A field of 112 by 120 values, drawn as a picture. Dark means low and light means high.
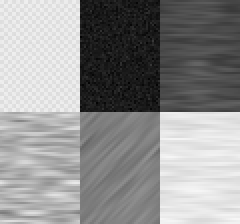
It is made of 2 by 3 panels. Panel 1,1: very high, checkered, faint in contrast. Panel 1,2: very low, fine-grained, faint in contrast. Panel 1,3: low, streaked across, faint in contrast. Panel 2,1: high, streaked across. Panel 2,2: middling, slanting up to the right, faint in contrast. Panel 2,3: very high, streaked across, faint in contrast.
